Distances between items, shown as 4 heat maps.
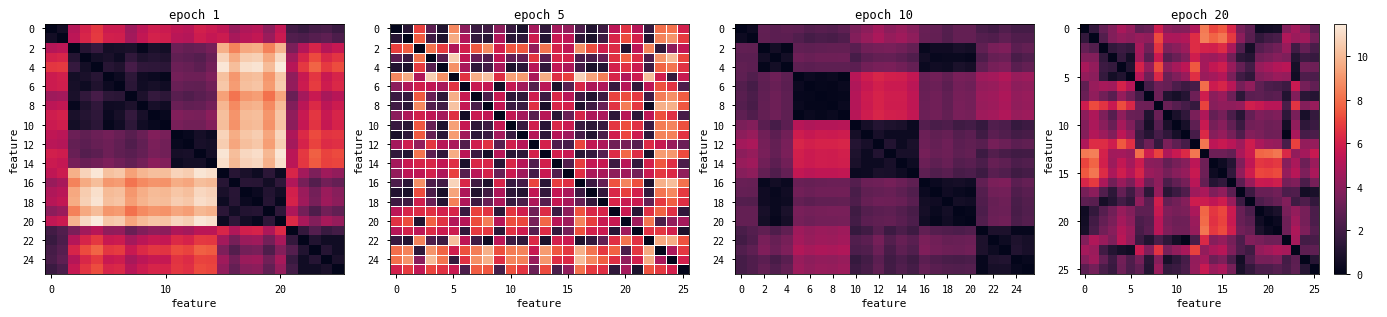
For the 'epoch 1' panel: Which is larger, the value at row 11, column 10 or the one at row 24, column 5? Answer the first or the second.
the second
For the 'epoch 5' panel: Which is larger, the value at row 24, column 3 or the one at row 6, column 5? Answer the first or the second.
the first
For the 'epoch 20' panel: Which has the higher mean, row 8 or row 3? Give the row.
8
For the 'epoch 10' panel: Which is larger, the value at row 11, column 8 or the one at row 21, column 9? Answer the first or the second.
the first
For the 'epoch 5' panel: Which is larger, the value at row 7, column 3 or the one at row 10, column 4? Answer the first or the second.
the first
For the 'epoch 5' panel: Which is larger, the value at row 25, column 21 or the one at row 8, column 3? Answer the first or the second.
the second
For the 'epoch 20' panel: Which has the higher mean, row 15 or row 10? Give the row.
15
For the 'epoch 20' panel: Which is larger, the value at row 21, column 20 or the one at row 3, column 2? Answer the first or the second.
the second
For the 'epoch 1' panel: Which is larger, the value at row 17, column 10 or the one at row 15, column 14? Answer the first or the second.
the second
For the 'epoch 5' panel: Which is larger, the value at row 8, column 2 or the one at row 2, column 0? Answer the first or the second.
the first
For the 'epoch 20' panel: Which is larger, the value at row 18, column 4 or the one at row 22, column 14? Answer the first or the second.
the second
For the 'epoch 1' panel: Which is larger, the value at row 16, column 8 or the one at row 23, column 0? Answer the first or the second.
the first
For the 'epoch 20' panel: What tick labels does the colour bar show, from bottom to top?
0, 2, 4, 6, 8, 10
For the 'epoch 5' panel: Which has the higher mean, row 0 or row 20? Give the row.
20
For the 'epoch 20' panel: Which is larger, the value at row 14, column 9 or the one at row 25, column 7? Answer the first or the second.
the first
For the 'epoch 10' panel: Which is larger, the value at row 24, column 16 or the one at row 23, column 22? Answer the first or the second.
the first
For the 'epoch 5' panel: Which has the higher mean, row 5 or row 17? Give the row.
5
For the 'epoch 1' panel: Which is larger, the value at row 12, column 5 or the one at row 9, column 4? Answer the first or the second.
the first
